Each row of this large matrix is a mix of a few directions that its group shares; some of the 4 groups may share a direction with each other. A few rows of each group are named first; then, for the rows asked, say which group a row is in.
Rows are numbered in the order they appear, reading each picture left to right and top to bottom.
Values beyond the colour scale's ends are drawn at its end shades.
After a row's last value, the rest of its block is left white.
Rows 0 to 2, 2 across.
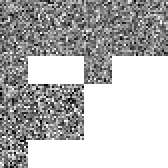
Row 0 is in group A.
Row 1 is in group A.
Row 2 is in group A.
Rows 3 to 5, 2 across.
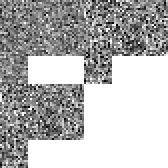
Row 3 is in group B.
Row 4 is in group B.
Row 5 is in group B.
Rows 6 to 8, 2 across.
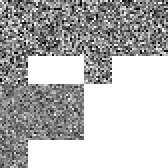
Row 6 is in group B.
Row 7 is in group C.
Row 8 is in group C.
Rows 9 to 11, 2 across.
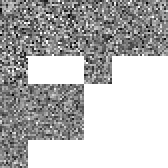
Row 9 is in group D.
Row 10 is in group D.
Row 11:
A
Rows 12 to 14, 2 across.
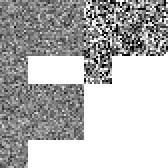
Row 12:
A
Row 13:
B
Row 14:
D
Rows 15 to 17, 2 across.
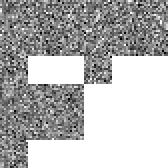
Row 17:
C
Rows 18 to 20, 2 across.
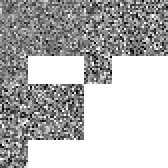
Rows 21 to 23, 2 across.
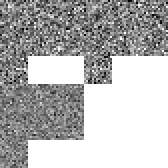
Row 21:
B
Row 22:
A
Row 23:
C
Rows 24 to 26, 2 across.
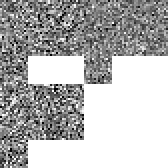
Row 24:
A
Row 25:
B
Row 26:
A
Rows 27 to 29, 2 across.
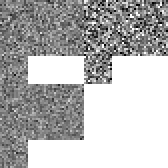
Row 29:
B
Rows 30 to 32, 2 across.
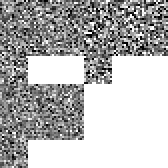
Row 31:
B
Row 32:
A
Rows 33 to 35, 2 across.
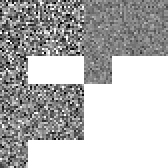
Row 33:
C
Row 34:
C
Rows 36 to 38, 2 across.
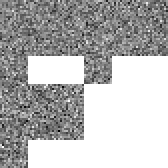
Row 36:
A
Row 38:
D
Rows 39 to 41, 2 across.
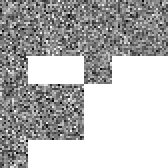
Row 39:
C
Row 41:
C
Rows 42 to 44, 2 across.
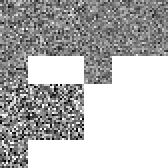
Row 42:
B
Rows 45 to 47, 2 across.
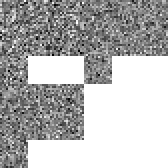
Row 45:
A
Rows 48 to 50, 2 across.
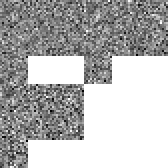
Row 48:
D
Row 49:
A
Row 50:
D
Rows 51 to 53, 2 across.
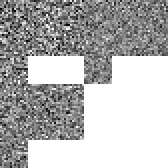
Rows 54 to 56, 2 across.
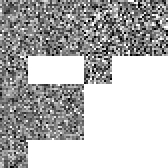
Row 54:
C
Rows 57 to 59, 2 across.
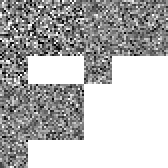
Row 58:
A
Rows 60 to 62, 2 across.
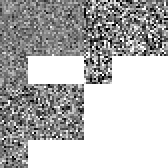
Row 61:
B
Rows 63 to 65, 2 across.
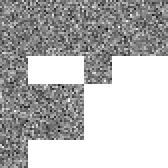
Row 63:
D
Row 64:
B
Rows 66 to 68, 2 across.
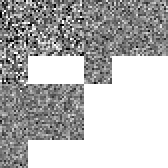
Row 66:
B
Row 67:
D
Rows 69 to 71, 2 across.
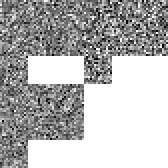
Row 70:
A
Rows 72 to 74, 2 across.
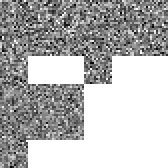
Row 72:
A
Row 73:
C
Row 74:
D
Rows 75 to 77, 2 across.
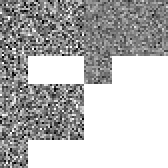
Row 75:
A
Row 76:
C
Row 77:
A
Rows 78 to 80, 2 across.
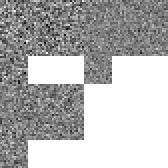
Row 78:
B
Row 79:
C
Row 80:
A
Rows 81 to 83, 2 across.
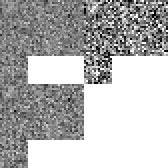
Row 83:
D
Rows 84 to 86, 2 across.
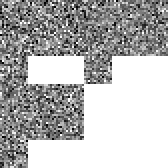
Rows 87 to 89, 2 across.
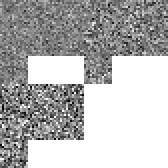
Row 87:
C
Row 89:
D
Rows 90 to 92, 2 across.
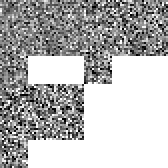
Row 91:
B
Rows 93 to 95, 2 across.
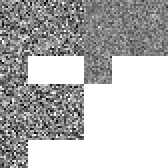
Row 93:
D
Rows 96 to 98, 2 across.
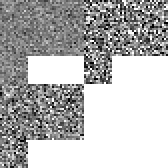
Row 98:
B
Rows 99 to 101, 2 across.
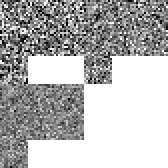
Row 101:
A
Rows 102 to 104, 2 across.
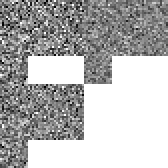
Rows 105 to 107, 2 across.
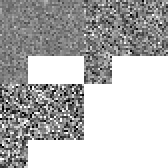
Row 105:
D
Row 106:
B
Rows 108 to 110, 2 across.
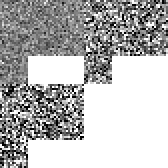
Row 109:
A
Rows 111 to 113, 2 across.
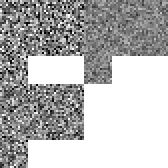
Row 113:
D
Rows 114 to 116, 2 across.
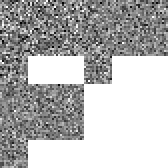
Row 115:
B
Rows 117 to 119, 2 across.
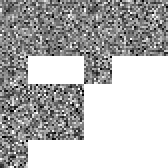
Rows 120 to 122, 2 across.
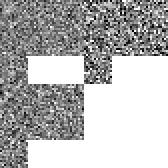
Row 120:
D
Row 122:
B
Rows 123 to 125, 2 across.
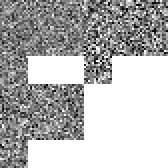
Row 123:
D
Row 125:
D
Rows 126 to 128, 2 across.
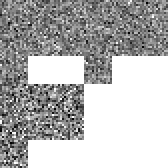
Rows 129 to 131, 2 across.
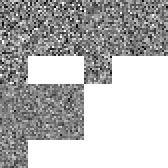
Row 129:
D
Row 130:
C
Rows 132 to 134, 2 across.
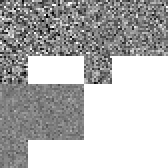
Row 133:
D
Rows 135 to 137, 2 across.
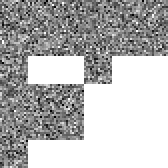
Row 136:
A
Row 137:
A
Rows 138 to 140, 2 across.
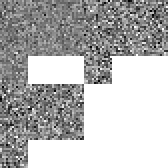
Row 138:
B
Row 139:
C
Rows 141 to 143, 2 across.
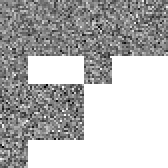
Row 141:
A
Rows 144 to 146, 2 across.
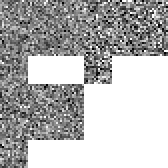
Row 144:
D
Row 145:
C
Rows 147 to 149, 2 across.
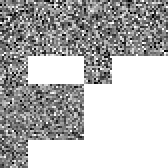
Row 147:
A
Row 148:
B
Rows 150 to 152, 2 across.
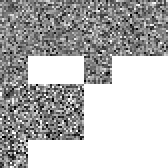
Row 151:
B
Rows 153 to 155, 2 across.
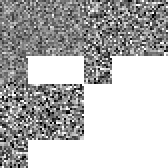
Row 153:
D
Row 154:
B
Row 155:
B
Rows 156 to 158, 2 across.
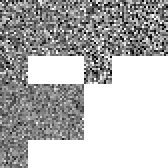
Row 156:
C
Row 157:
C
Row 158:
A
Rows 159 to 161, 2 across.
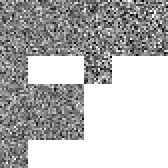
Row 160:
C
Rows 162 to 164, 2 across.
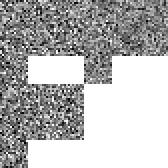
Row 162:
C
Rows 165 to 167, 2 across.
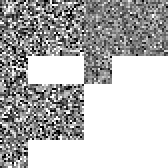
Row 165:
B
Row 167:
B
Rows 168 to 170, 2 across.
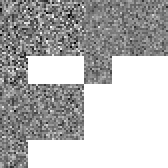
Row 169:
C
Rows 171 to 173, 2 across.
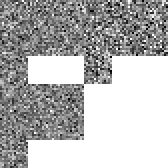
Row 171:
D
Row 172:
A
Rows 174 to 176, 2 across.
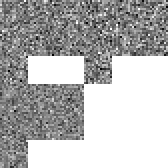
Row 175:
B
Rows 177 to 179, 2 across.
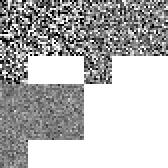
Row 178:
C
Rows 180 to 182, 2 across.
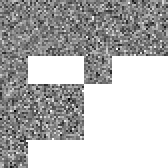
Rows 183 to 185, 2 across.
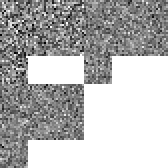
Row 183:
B
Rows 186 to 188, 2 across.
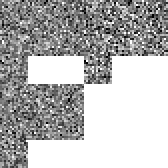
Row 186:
D
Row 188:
A
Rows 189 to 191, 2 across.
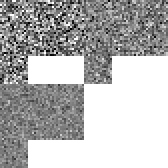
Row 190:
A
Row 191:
A
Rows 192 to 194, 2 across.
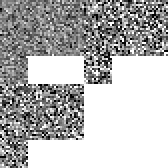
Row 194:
C
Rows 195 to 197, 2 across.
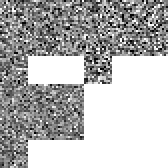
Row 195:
B
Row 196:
A
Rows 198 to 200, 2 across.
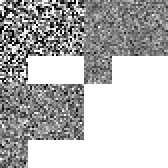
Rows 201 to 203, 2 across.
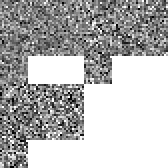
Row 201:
D
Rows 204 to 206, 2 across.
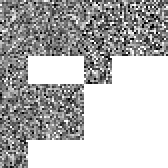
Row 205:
C
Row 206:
C
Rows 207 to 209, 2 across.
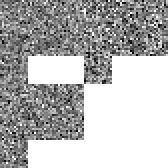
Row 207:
D
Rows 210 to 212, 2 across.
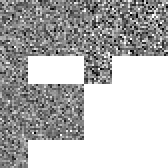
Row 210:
C
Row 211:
B
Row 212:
A
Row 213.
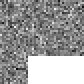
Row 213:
B
